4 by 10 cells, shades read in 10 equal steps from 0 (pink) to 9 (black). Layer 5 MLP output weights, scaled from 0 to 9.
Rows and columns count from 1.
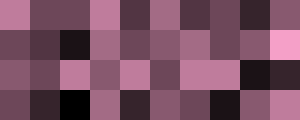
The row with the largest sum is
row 4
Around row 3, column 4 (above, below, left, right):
3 3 2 2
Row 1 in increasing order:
2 2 3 4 5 5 5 6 6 7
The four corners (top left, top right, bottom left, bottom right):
2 4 5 2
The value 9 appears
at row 4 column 3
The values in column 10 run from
0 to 7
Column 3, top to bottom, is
5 8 2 9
